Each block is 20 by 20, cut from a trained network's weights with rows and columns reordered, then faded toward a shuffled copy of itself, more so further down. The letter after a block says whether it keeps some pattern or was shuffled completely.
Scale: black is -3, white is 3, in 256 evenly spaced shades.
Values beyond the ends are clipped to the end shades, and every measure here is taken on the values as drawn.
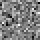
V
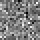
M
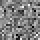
V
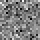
M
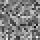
V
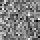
M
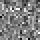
V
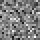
M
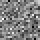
M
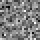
M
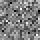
M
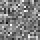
M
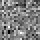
V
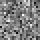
M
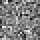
M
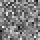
V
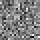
V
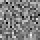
V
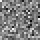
M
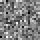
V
